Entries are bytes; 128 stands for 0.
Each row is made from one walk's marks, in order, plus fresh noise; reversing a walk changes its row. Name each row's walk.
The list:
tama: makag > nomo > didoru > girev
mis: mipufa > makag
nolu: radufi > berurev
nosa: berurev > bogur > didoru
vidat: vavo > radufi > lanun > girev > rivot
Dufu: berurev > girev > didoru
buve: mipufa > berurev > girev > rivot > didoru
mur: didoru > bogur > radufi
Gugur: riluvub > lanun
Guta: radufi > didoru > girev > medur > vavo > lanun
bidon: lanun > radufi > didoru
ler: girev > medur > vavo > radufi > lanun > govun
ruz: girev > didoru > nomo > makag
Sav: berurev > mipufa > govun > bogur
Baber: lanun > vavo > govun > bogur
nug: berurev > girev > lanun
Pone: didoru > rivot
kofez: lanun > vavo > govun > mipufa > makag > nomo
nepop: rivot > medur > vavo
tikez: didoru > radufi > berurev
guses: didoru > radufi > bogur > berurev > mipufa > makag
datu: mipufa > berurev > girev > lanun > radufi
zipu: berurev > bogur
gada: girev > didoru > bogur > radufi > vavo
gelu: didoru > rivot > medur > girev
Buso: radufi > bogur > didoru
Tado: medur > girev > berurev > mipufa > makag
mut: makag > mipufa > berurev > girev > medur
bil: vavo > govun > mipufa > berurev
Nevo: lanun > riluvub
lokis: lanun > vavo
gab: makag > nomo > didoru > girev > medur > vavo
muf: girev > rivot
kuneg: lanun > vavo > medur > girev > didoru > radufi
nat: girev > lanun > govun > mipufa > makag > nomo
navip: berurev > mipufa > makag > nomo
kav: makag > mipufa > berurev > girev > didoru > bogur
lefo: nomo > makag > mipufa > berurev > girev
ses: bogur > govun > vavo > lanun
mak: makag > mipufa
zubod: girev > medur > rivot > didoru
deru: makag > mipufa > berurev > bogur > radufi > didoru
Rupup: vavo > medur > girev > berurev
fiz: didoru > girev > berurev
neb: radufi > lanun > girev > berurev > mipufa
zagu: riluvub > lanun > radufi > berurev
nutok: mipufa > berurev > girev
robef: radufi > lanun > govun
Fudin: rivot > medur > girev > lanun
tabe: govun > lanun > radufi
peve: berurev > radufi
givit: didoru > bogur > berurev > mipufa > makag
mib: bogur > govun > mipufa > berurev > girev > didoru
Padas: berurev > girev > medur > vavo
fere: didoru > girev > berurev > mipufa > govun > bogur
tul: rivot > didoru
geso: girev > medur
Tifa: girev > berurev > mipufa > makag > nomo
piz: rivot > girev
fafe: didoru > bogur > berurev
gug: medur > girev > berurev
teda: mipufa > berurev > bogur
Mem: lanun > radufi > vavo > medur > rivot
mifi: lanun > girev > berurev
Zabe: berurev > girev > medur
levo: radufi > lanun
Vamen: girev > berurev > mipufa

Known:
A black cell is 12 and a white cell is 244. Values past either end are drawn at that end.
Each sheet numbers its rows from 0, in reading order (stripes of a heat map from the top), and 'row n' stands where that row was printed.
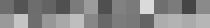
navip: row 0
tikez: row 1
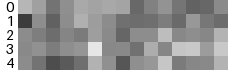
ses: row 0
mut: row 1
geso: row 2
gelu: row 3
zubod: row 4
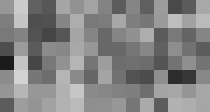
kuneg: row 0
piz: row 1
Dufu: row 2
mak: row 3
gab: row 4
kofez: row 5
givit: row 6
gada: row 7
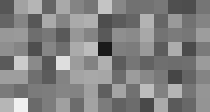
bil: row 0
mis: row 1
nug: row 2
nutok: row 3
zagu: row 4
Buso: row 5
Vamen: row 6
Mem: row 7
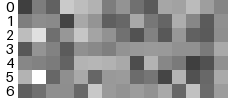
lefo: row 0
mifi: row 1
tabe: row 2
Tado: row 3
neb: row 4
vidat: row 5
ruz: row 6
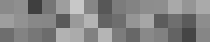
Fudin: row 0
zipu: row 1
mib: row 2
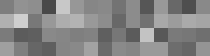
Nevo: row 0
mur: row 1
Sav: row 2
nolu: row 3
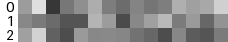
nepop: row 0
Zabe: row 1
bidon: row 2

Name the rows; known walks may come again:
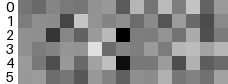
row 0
Tifa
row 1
Nevo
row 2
buve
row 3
Pone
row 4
datu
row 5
nug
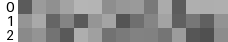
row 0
gada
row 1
peve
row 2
Rupup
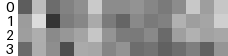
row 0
tul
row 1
nepop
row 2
fafe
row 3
Gugur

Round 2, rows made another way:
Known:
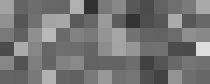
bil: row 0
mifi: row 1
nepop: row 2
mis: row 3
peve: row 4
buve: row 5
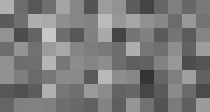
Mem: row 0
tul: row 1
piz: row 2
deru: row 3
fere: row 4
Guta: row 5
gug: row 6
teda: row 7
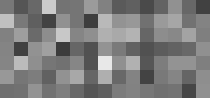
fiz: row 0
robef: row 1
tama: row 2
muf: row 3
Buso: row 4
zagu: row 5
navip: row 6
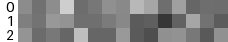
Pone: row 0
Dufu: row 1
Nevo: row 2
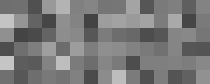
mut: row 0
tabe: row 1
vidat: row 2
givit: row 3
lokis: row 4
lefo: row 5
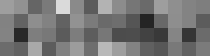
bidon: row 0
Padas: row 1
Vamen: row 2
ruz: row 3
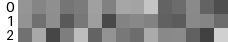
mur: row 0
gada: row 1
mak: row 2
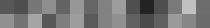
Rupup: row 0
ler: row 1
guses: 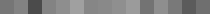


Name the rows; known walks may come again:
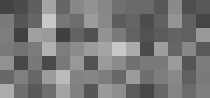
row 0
Tado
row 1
fiz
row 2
muf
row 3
gelu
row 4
nat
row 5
kav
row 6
Mem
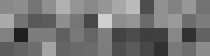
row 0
gab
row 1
levo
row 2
Vamen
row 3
nutok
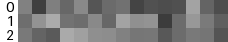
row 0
nug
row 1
nosa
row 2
tikez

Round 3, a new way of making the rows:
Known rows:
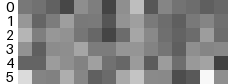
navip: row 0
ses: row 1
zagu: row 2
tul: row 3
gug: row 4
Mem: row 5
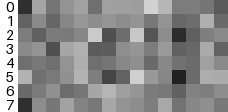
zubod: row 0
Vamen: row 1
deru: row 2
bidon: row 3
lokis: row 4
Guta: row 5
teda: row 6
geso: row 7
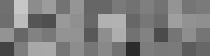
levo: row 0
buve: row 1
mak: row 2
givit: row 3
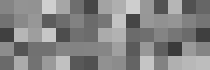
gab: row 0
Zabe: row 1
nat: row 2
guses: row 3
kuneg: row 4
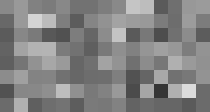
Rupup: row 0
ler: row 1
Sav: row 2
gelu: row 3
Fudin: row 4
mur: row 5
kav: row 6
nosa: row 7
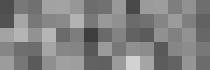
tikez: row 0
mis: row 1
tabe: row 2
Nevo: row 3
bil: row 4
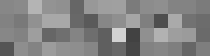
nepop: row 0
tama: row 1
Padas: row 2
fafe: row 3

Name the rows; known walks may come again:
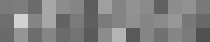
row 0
Nevo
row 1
robef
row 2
Dufu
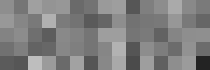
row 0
piz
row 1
Gugur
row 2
nutok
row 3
peve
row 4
Tado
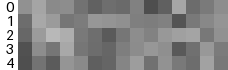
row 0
mur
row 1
nolu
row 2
gelu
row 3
muf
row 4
Baber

